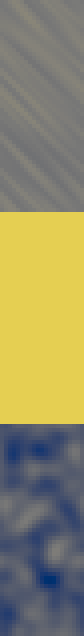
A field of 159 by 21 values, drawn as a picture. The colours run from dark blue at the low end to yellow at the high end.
It is made of 3 by 1 panels. Panel 1,1: middling, slanting down to the right, faint in contrast. Panel 2,1: very high, flat. Panel 3,1: low, blotchy.
